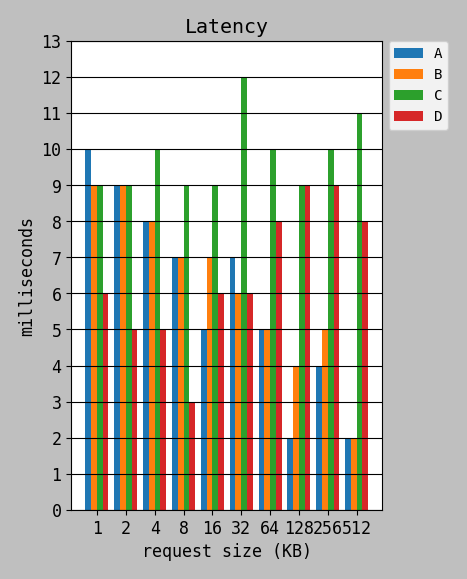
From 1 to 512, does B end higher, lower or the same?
lower
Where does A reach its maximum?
1
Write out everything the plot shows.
Title: Latency
x-axis: request size (KB), ticks 1 2 4 8 16 32 64 128 256 512
y-axis: milliseconds, ticks 0 1 2 3 4 5 6 7 8 9 10 11 12 13
Legend: A, B, C, D
Values:
A: 10 9 8 7 5 7 5 2 4 2
B: 9 9 8 7 7 6 5 4 5 2
C: 9 9 10 9 9 12 10 9 10 11
D: 6 5 5 3 6 6 8 9 9 8
